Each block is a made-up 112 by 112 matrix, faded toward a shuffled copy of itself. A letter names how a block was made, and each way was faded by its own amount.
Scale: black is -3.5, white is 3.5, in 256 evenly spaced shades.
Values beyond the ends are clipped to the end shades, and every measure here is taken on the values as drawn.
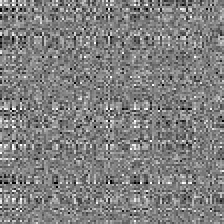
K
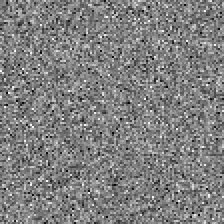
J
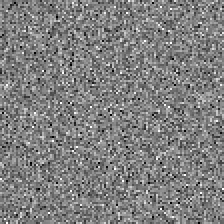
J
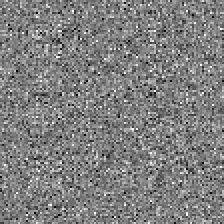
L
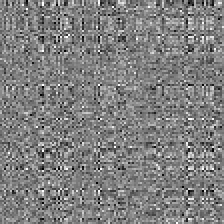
K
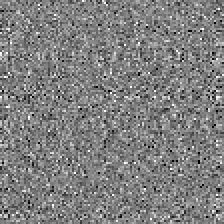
L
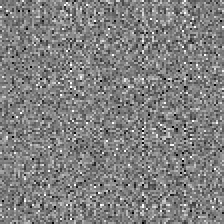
L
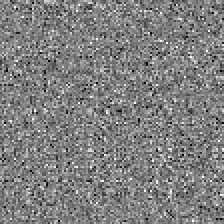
L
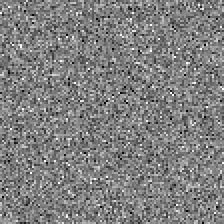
J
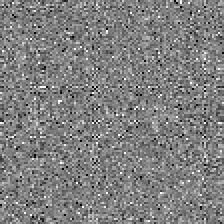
L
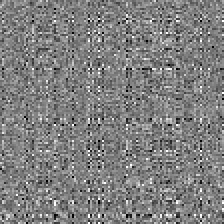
K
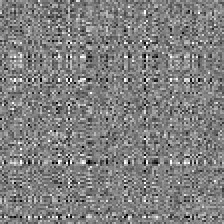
K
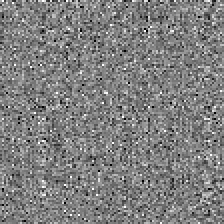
L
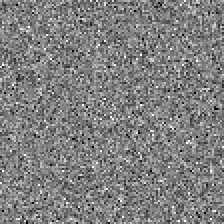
J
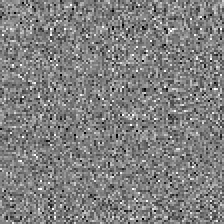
L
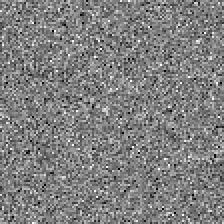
J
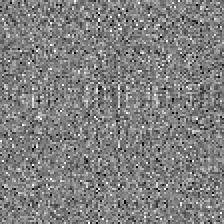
L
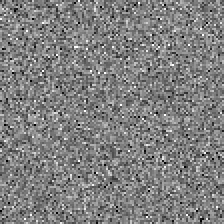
J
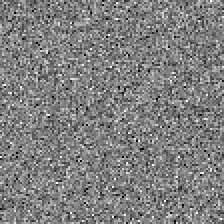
J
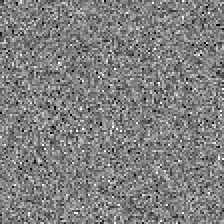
J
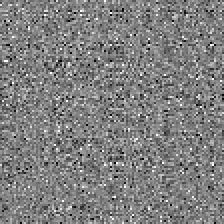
L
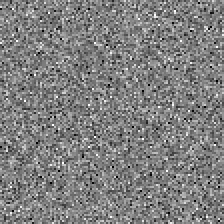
J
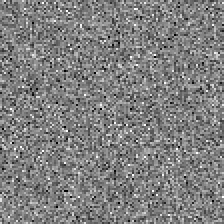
J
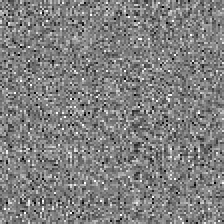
L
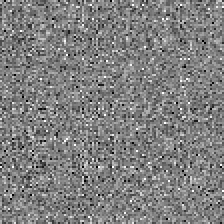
L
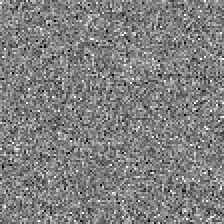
J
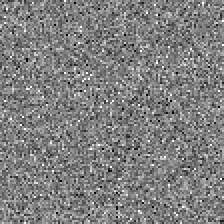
J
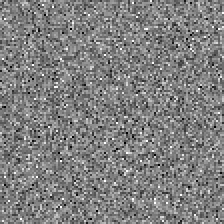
J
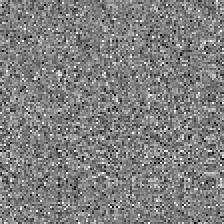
L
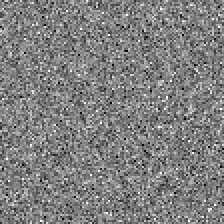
J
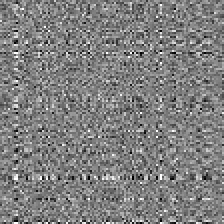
K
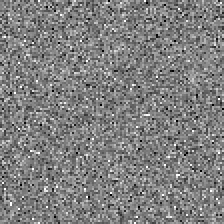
J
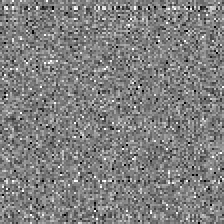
L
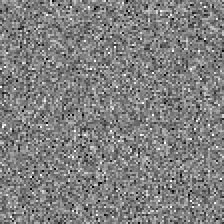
J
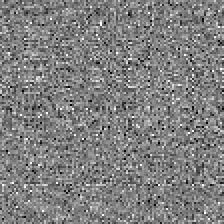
L
